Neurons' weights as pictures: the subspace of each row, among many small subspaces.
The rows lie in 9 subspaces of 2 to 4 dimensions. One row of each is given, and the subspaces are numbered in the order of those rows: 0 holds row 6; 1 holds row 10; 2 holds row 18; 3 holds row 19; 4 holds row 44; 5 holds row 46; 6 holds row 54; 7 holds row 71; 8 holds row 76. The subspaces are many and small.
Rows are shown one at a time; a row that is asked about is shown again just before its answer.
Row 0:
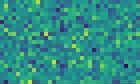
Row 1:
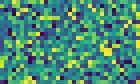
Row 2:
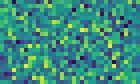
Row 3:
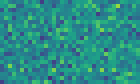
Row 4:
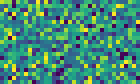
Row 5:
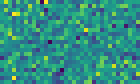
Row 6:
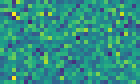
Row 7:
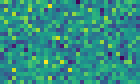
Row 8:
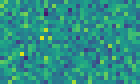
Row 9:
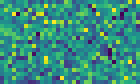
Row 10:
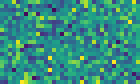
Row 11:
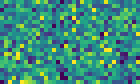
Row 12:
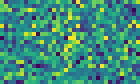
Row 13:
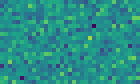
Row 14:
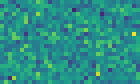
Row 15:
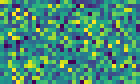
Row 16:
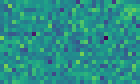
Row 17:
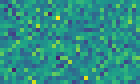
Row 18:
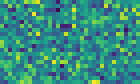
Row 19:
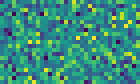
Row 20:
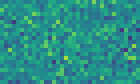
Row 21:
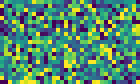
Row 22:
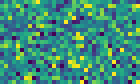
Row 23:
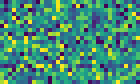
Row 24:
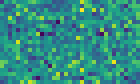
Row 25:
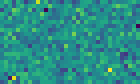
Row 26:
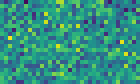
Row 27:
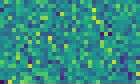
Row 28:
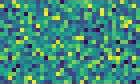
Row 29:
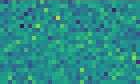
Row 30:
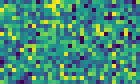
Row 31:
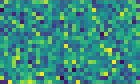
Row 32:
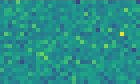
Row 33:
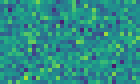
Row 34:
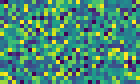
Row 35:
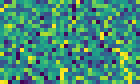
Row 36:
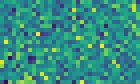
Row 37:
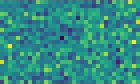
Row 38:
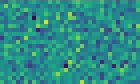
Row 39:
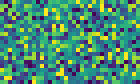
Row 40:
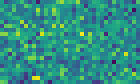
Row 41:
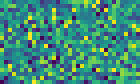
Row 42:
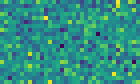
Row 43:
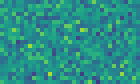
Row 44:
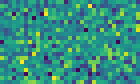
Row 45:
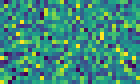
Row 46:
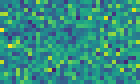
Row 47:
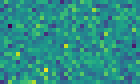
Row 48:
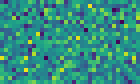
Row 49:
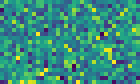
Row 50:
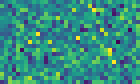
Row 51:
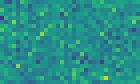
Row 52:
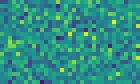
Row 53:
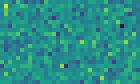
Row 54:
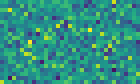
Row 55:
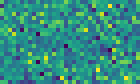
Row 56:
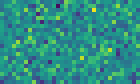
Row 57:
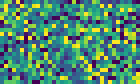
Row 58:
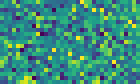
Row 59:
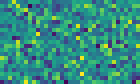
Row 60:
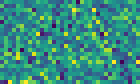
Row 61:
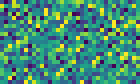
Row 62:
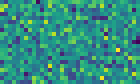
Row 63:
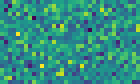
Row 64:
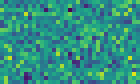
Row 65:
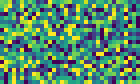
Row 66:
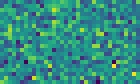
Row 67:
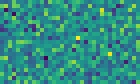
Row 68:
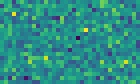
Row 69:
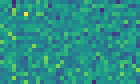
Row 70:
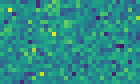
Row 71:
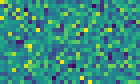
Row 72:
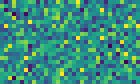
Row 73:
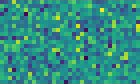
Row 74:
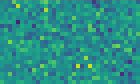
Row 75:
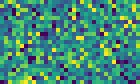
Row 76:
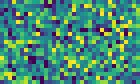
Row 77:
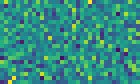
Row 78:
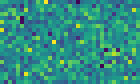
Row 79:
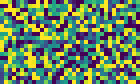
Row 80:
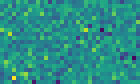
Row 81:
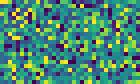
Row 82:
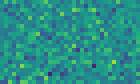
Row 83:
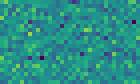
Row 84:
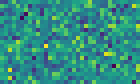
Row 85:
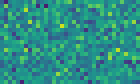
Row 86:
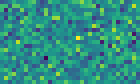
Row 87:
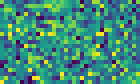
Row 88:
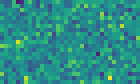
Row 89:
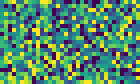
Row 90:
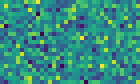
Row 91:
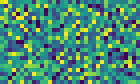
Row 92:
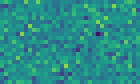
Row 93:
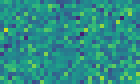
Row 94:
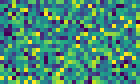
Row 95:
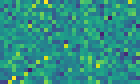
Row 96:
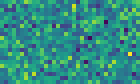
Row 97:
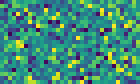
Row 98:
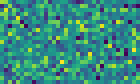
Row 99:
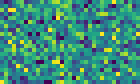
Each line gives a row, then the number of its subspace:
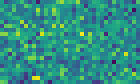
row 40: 1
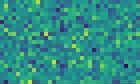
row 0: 2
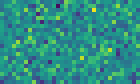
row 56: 6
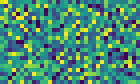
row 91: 7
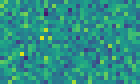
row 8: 4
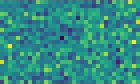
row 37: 5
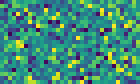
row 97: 7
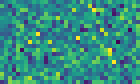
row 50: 3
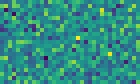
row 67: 0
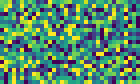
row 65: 5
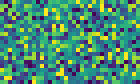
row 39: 5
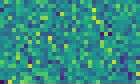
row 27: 3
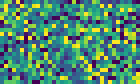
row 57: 2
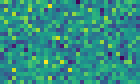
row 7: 8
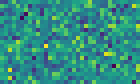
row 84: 6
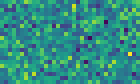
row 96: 2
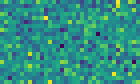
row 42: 5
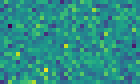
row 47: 3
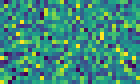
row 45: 4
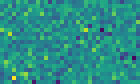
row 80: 3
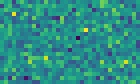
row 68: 0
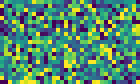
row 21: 4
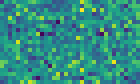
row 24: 7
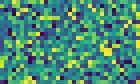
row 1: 0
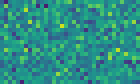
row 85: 7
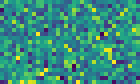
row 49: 4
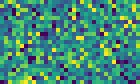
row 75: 0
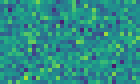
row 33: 8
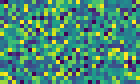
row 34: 7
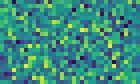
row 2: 8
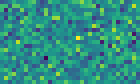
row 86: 5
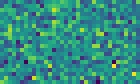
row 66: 1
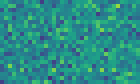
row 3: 6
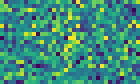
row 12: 2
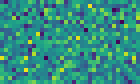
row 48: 4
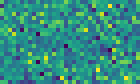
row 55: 4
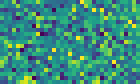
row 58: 1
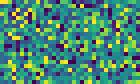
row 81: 2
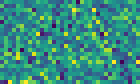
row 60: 3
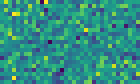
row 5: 3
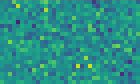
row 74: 6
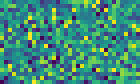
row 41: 6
